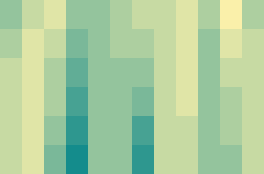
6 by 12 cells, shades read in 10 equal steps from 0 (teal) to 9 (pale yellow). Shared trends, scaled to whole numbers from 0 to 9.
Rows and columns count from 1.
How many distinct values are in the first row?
5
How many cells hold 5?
20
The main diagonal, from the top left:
5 8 6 2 5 5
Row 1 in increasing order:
5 5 5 6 6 6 7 7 7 8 8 9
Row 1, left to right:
5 7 8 5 5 6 7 7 8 6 9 6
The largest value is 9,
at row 1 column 11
